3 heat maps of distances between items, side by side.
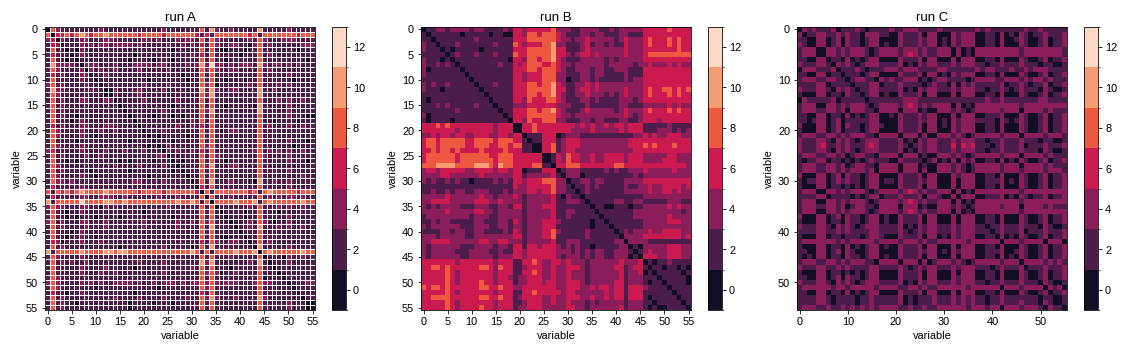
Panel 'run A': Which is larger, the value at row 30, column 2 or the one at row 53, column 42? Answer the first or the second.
the first
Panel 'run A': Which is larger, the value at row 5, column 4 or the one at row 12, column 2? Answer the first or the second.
the second
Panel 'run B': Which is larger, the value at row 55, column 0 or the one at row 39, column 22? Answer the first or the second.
the first
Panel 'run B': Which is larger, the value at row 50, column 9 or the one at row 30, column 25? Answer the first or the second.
the second
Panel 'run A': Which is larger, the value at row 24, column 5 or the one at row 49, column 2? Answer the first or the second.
the second
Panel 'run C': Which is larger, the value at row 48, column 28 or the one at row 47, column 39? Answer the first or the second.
the first
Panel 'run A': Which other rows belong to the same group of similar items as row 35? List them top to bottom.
0, 2, 3, 4, 5, 6, 7, 8, 9, 10, 11, 12, 13, 14, 15, 16, 17, 18, 19, 20, 21, 22, 23, 24, 25, 26, 27, 28, 29, 30, 31, 33, 36, 37, 38, 39, 40, 41, 42, 43, 45, 46, 47, 48, 49, 50, 51, 52, 53, 54, 55
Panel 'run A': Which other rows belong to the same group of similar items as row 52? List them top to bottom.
0, 2, 3, 4, 5, 6, 7, 8, 9, 10, 11, 12, 13, 14, 15, 16, 17, 18, 19, 20, 21, 22, 23, 24, 25, 26, 27, 28, 29, 30, 31, 33, 35, 36, 37, 38, 39, 40, 41, 42, 43, 45, 46, 47, 48, 49, 50, 51, 53, 54, 55
